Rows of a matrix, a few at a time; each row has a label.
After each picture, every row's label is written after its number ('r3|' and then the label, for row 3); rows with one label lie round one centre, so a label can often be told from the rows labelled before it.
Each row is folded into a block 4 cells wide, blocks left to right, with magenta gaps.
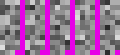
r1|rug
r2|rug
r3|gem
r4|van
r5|gem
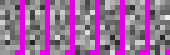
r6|van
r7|van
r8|van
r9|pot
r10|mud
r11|rug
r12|mud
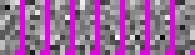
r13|rug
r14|gem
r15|mud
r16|mud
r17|gem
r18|mud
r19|mud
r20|gem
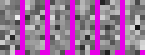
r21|mud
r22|pot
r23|van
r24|mud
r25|gem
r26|pot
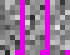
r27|mud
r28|van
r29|pot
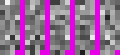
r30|mud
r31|mud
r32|gem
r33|gem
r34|van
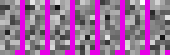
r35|rug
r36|rug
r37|rug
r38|mud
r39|van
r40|rug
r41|mud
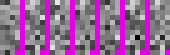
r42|gem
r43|mud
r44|rug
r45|mud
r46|gem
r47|mud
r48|mud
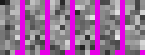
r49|gem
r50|mud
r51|pot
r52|mud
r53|gem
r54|pot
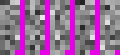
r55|gem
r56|mud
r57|van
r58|gem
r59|rug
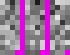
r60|pot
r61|pot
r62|rug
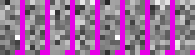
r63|gem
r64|rug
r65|van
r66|rug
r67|gem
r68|mud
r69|rug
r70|rug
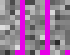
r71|pot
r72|gem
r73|van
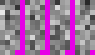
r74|van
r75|van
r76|gem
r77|pot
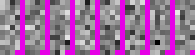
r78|pot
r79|pot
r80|gem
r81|pot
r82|gem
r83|rug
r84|van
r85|van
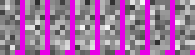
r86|mud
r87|pot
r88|pot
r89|pot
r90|pot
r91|rug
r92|van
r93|rug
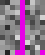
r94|gem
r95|mud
